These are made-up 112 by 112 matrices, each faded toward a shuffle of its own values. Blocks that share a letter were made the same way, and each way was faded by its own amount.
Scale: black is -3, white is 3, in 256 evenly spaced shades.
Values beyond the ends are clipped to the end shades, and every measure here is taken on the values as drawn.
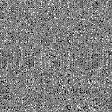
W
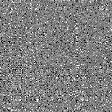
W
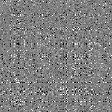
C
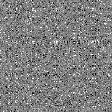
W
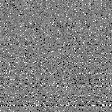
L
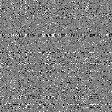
L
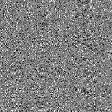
W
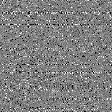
L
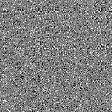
W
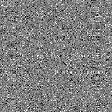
W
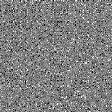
W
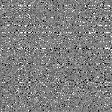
L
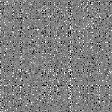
C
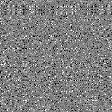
L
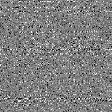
L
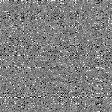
L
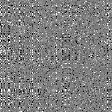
C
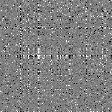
C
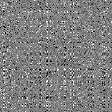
C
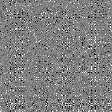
C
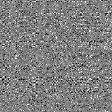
L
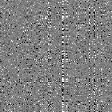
C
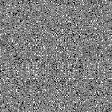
W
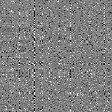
C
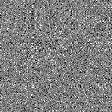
W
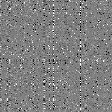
C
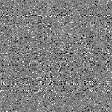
L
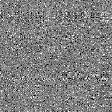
W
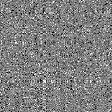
W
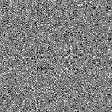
W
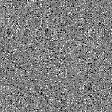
W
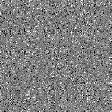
W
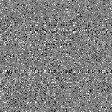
L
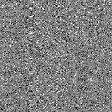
W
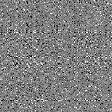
L
